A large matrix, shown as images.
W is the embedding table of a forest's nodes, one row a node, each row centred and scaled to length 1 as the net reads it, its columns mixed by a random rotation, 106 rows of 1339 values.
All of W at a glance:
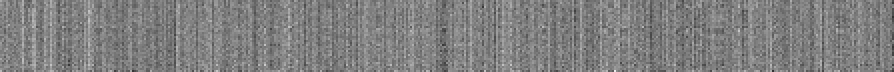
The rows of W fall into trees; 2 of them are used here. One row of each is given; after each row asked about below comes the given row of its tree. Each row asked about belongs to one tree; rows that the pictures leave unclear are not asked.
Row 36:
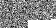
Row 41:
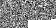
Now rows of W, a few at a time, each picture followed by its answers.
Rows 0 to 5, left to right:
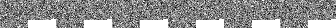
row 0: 36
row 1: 36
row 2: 41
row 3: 36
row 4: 41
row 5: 36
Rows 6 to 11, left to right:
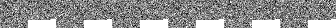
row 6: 36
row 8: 36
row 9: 36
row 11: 36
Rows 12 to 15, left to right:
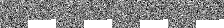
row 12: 36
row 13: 41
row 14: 41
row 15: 41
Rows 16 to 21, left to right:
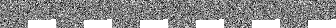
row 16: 41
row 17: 36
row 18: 41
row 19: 36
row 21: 41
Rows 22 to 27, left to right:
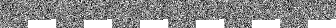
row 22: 36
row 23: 41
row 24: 41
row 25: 41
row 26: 36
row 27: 36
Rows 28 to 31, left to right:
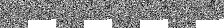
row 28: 41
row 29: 41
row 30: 41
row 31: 36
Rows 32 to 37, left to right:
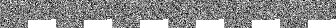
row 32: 41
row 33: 41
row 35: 36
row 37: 41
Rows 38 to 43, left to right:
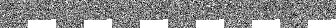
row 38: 36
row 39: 41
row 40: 41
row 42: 36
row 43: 36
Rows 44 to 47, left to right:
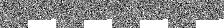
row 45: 36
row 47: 36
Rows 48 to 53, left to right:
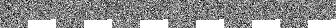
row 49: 41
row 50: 36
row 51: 41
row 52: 36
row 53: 36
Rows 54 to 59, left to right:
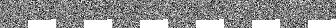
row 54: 41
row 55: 41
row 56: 36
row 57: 36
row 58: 41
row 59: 41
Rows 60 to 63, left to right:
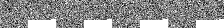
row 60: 36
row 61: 41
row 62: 36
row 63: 41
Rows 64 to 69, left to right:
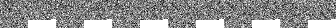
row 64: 36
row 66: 36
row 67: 36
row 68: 36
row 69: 36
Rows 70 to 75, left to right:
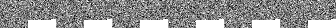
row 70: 41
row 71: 41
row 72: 41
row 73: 36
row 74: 36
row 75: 41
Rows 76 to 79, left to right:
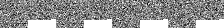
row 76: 36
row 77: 36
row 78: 41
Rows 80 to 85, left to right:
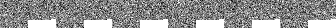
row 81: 36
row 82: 41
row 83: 41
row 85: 36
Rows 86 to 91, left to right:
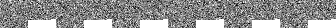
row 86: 41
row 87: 36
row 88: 36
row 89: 41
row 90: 36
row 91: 36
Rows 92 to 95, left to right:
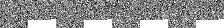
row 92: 41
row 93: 41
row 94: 36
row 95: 36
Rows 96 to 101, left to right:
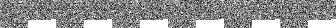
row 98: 36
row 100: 41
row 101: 36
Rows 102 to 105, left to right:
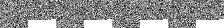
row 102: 41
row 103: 36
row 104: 36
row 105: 36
